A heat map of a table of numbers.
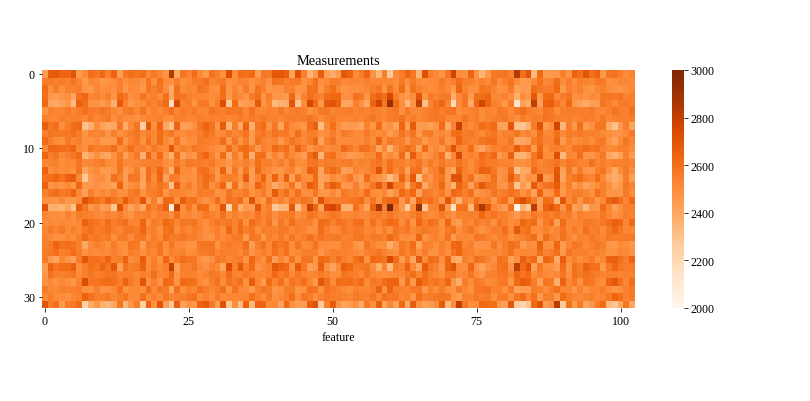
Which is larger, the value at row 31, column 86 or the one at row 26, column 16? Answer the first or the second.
the first
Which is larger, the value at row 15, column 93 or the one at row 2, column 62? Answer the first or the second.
the second
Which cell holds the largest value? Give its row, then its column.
18, 60
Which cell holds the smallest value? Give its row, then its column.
18, 82
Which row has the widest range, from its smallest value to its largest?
18
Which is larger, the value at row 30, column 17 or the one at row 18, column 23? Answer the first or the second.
the second
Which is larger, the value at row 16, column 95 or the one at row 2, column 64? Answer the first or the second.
the second
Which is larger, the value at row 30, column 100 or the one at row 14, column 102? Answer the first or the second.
the first
